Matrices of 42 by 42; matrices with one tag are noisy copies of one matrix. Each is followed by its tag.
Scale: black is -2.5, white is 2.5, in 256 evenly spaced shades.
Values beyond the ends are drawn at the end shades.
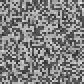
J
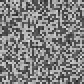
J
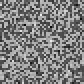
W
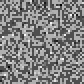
J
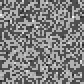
W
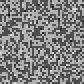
J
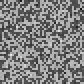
W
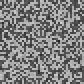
W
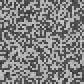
W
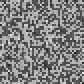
J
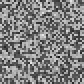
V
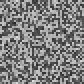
J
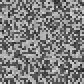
V
